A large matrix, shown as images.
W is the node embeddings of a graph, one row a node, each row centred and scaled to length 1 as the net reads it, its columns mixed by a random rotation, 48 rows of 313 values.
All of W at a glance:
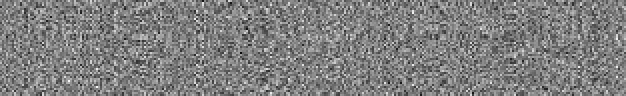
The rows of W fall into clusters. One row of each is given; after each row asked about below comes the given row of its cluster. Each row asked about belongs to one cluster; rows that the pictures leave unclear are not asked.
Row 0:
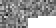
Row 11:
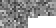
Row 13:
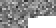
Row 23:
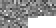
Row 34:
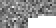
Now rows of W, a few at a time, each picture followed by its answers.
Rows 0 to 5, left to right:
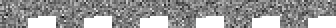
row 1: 23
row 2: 23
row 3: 11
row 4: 34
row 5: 13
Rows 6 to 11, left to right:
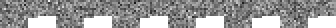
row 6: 13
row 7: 0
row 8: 34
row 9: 0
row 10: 13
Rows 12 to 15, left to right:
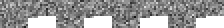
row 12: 0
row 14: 13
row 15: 0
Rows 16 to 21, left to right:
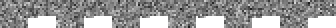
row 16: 0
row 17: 11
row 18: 11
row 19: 11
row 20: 0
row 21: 23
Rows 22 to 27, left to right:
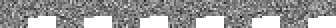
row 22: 0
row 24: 34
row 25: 34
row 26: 23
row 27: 13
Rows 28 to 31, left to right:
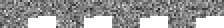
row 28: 23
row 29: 11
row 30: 0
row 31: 0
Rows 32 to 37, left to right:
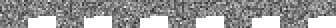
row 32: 13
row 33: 11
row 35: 11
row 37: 13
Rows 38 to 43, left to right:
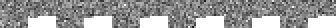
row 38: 11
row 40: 0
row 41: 0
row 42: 13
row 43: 34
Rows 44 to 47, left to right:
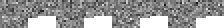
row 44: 34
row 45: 11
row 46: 23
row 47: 23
